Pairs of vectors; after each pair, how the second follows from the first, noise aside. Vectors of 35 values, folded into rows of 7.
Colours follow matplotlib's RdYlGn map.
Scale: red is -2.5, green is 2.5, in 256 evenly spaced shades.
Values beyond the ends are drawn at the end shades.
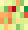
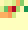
partly zeroed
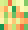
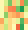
shuffled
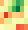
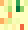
partly zeroed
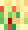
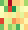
wrapped around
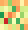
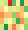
wrapped around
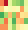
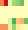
partly zeroed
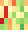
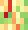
wrapped around
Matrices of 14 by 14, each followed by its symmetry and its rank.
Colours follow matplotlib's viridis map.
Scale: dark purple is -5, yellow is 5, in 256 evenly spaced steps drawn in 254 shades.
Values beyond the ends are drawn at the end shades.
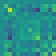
symmetric, rank three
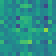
neither, rank three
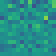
neither, rank three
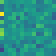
neither, rank three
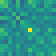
symmetric, rank three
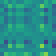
antisymmetric, rank two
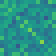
symmetric, full rank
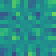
antisymmetric, rank two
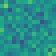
symmetric, full rank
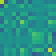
symmetric, rank three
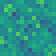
symmetric, full rank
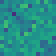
symmetric, full rank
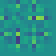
antisymmetric, rank two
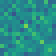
symmetric, full rank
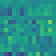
neither, rank three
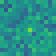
symmetric, full rank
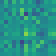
neither, rank three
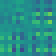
antisymmetric, rank two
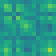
symmetric, rank three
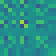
symmetric, rank three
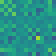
symmetric, rank three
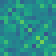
symmetric, full rank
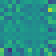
antisymmetric, rank two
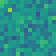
symmetric, full rank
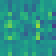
neither, rank three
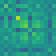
symmetric, rank three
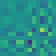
antisymmetric, rank two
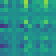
antisymmetric, rank two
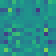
neither, rank three
